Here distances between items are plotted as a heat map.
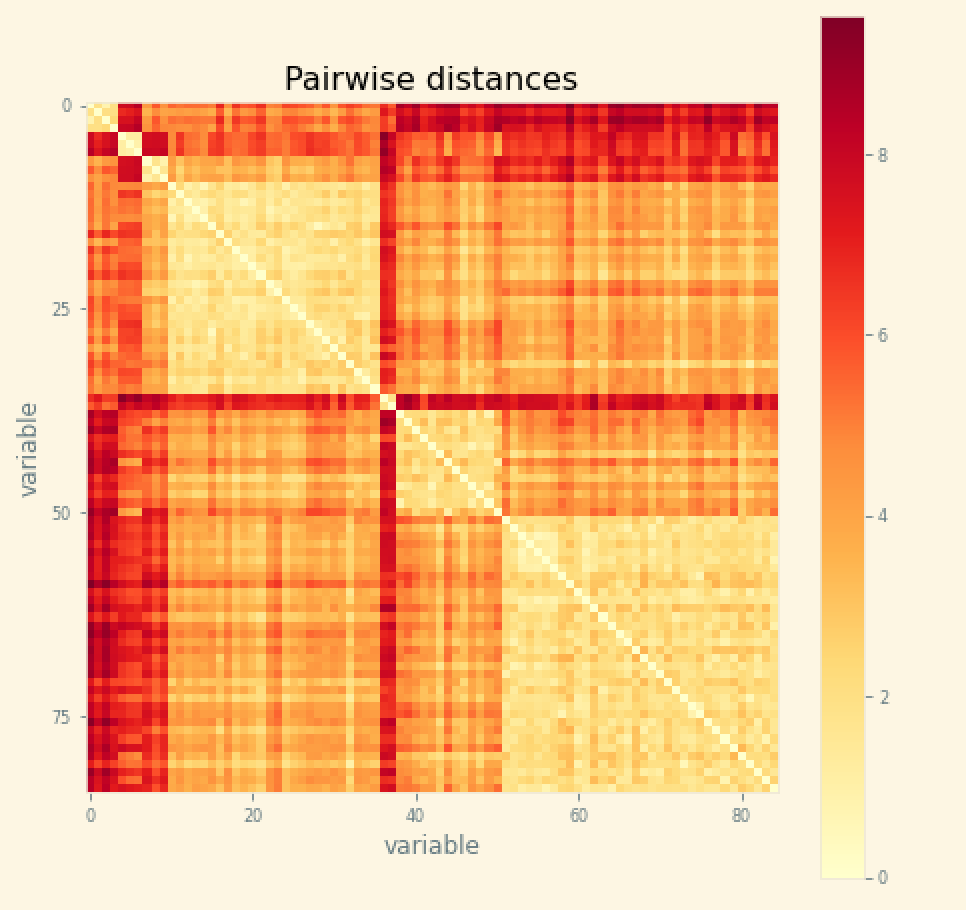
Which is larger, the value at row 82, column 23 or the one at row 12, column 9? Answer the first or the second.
the first
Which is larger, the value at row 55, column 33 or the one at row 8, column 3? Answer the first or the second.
the second
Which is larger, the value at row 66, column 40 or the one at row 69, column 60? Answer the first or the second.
the first
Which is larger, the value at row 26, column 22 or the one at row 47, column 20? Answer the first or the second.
the second
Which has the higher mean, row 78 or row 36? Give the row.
36
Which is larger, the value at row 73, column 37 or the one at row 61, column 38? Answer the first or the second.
the first
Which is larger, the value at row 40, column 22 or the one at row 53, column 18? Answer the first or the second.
the first
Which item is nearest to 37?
36
